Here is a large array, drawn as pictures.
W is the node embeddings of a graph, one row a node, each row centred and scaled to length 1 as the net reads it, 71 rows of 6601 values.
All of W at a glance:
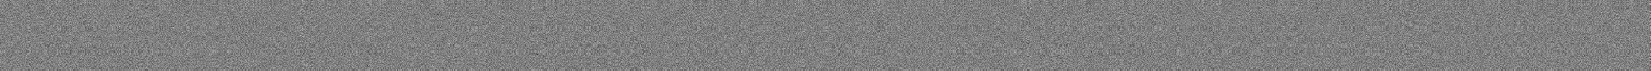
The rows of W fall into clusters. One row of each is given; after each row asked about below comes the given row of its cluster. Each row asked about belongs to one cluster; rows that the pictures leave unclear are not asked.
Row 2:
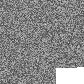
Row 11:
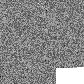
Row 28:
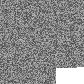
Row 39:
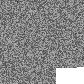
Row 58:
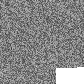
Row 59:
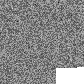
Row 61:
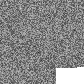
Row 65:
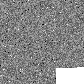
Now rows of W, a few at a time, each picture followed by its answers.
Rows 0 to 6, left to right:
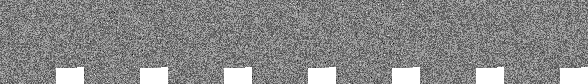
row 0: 61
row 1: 11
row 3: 11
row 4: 11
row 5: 59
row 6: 61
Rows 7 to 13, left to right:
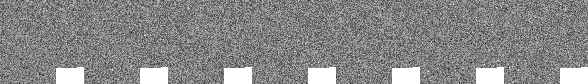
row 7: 2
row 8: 2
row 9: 61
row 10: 58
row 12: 2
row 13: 58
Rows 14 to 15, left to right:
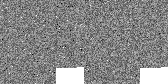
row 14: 28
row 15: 39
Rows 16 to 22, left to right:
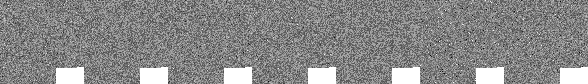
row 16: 11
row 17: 65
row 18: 59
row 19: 2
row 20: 28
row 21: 65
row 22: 59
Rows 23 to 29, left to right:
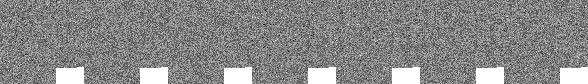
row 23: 59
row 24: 65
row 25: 58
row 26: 28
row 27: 28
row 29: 11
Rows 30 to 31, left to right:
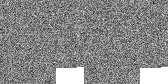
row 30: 28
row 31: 59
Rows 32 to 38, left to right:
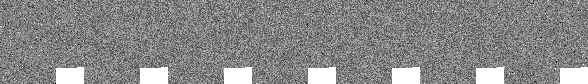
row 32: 2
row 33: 61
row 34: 65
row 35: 58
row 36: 11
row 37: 39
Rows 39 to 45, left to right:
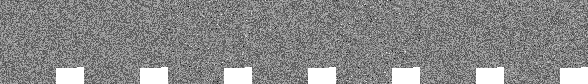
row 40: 2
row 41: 28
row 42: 65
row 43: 2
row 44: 58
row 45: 58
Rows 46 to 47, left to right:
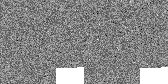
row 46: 58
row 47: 59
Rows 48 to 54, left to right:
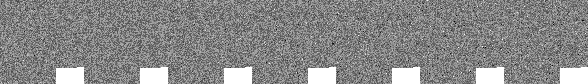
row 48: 39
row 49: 28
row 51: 59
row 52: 59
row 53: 28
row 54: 28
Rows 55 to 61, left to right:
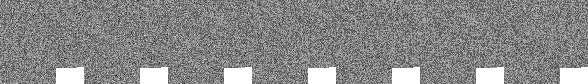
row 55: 39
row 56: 2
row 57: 11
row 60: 11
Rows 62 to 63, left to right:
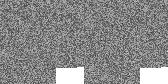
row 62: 59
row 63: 58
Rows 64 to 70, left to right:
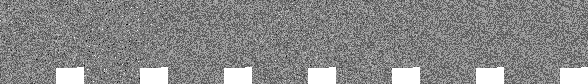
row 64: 11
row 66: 59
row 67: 39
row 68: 39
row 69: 2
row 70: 2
